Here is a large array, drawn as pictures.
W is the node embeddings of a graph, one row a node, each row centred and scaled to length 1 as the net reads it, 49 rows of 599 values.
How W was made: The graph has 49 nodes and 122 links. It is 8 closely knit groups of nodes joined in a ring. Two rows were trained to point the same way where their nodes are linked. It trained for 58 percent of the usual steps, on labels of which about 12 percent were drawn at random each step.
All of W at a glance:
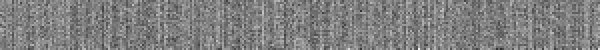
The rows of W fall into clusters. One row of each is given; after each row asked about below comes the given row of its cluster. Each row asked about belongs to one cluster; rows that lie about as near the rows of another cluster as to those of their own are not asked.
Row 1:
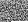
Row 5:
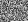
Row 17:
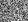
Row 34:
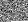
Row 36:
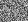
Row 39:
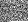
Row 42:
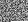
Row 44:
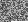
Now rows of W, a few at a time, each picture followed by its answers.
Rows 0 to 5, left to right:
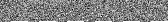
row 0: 36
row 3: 39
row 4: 42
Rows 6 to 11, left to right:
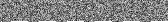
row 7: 17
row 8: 34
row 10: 39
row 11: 44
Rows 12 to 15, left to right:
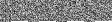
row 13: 42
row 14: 44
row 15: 34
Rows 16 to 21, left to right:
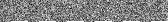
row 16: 36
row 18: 39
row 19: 5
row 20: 5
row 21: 42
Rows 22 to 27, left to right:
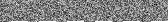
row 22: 39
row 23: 1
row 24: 34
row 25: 5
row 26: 36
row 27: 36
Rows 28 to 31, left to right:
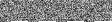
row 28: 36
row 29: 1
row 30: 42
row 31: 42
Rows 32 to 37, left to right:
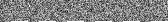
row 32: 36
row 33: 17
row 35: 42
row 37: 36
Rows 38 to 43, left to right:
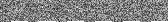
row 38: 44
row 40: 34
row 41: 17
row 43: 17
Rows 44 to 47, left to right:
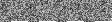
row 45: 44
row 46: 17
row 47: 42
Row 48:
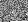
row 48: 17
